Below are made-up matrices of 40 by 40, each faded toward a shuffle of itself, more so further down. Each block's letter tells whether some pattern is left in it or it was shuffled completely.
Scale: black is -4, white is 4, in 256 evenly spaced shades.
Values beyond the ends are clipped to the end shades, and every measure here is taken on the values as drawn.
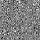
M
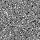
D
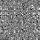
M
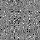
M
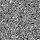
D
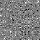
M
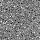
D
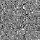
M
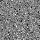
D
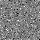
D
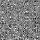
M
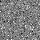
D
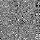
M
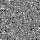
D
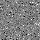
D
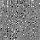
M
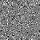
M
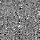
M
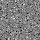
D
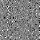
M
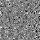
M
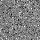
D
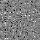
M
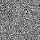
M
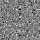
M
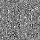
M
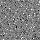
D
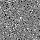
D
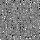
M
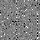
M
